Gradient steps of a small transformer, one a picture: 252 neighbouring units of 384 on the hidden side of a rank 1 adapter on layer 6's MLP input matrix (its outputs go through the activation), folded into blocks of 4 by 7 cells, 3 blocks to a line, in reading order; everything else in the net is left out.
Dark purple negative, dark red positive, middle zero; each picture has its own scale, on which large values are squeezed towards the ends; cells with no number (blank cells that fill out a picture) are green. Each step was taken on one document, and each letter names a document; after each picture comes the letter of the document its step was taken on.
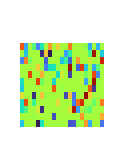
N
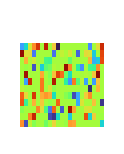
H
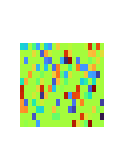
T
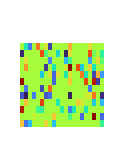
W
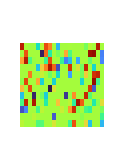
N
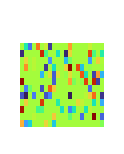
W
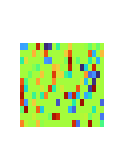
T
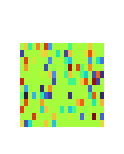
W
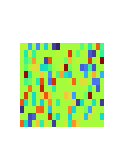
H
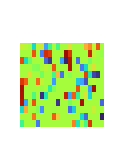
T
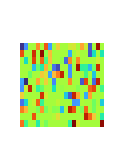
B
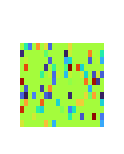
W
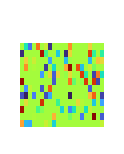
W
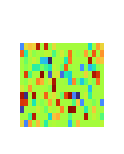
H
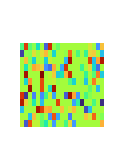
H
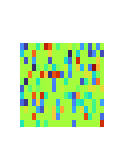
B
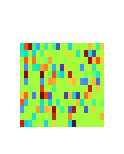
H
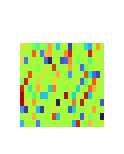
T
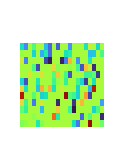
T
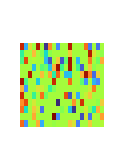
T
